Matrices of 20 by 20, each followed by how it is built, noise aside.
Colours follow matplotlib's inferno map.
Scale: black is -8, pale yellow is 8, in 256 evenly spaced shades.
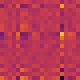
low rank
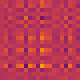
low rank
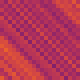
Toeplitz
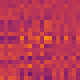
low rank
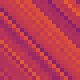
Toeplitz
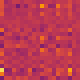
low rank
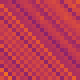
Toeplitz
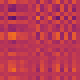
low rank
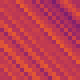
Toeplitz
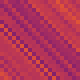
Toeplitz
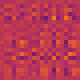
low rank
